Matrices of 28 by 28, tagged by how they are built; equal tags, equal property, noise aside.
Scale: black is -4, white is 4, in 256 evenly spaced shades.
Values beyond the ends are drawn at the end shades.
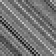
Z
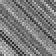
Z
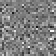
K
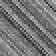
Z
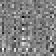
K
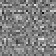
K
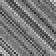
Z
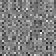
K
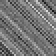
Z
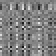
K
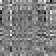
K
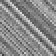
Z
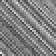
Z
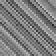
Z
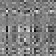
K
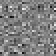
K
